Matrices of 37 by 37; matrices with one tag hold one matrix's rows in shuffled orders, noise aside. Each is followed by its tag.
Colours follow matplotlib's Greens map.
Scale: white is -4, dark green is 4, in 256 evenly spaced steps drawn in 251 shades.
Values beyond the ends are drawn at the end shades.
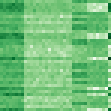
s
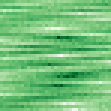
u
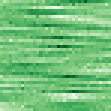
u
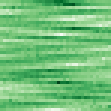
u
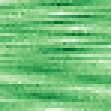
u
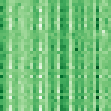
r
